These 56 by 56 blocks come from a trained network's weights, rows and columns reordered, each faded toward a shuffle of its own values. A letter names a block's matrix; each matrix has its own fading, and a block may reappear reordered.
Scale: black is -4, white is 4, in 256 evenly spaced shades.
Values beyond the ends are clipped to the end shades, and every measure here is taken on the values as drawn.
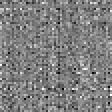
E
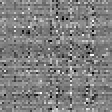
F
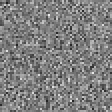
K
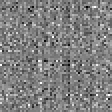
E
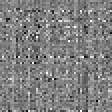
E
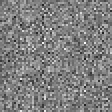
K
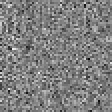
K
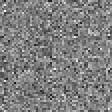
K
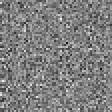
K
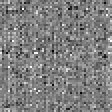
E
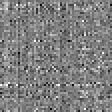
E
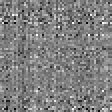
E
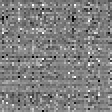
F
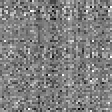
E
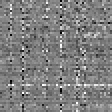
F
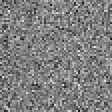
K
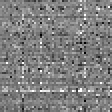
F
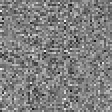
K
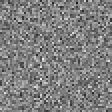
K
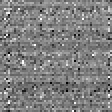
F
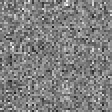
K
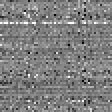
F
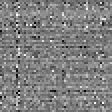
F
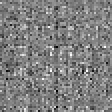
E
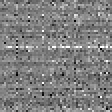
F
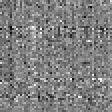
E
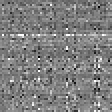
F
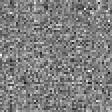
K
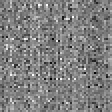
E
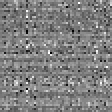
F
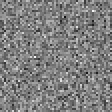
K
